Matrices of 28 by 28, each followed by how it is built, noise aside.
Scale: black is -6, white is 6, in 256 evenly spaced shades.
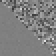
upper triangular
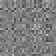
low rank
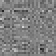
low rank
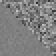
upper triangular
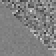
upper triangular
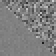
upper triangular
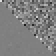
upper triangular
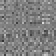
low rank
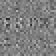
low rank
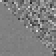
upper triangular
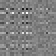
low rank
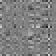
low rank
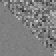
upper triangular
